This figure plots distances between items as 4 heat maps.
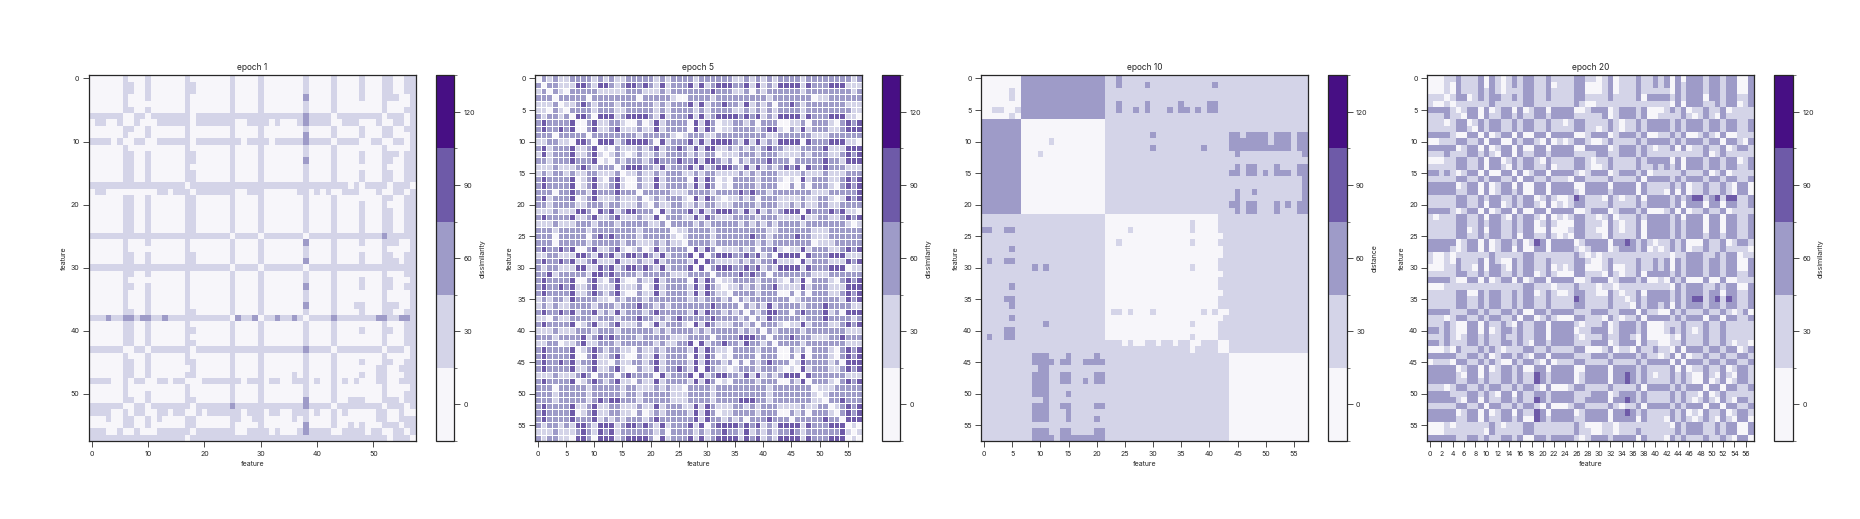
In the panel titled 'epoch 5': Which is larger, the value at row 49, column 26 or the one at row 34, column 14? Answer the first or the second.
the second
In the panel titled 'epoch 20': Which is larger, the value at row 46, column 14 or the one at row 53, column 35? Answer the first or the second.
the second
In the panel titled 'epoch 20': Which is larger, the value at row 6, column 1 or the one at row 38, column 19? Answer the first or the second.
the first
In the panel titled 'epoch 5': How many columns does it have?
58
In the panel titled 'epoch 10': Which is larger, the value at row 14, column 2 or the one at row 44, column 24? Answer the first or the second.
the first
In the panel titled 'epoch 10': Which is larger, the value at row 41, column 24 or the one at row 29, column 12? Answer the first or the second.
the second
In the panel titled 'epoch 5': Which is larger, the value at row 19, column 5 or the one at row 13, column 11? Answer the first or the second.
the first
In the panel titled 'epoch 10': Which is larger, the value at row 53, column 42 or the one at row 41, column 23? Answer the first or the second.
the first
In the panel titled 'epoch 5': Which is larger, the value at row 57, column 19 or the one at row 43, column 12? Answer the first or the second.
the first
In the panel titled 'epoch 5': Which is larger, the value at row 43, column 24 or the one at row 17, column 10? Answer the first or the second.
the second
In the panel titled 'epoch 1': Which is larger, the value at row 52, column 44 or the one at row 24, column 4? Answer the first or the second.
the first
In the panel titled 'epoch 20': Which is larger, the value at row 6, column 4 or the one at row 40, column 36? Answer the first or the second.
the second
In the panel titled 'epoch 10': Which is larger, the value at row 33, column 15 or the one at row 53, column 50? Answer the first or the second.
the first
